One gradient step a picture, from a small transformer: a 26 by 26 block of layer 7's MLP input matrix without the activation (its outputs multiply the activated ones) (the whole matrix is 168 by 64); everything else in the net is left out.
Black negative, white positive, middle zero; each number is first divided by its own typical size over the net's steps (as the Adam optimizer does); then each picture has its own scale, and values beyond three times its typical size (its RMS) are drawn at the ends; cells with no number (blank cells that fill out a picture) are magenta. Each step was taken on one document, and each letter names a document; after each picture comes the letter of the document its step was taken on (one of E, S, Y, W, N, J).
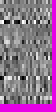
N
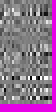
N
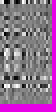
N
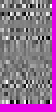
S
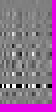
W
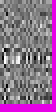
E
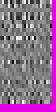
S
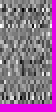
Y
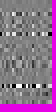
W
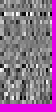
E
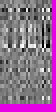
Y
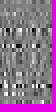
W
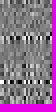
S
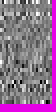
E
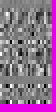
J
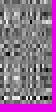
N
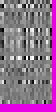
S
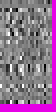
J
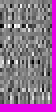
Y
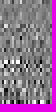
E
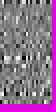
E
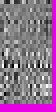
N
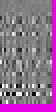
W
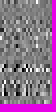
E
